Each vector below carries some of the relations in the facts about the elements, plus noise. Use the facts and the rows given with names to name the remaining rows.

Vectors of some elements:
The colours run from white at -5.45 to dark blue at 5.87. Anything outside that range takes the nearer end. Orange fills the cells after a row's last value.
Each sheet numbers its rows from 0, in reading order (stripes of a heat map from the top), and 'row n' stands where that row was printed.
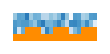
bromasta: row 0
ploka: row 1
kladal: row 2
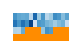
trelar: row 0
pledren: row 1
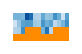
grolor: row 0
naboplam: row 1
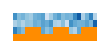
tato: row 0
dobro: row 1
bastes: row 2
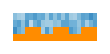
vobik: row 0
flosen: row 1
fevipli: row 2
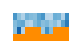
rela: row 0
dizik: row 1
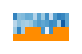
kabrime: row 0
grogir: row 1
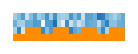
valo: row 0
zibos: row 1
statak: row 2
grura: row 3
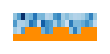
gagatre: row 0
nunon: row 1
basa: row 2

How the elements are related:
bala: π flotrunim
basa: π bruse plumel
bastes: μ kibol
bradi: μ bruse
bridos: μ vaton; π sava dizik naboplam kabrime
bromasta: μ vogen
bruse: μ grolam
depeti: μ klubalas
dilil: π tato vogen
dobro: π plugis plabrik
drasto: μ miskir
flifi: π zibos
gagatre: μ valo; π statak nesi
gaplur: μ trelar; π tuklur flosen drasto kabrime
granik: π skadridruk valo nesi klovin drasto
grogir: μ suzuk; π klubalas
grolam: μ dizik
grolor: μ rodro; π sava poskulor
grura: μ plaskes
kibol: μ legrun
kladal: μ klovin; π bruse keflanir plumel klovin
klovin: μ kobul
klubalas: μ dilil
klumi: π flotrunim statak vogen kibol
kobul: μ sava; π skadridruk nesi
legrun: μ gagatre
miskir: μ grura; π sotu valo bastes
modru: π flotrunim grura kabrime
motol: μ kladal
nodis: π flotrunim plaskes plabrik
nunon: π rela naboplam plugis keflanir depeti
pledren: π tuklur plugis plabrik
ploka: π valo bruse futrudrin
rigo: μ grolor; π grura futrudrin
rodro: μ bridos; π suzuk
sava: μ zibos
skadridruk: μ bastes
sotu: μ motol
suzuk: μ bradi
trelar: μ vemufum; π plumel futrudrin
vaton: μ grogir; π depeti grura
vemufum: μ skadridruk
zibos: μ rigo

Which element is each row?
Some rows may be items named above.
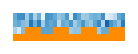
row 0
drasto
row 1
motol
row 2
sotu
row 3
bruse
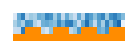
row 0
kobul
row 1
drasto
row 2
granik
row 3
vaton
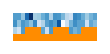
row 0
bridos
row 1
rigo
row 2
motol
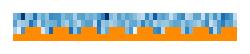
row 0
gagatre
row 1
gaplur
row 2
dilil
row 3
kibol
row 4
futrudrin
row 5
flotrunim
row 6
dizik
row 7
rodro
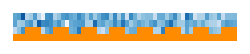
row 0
skadridruk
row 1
kladal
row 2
vemufum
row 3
drasto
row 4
sotu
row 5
miskir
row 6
klovin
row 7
nesi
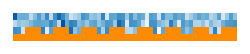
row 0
flotrunim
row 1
grogir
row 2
flifi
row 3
suzuk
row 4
sava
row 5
klumi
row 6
dobro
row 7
valo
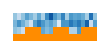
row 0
poskulor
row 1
legrun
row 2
trelar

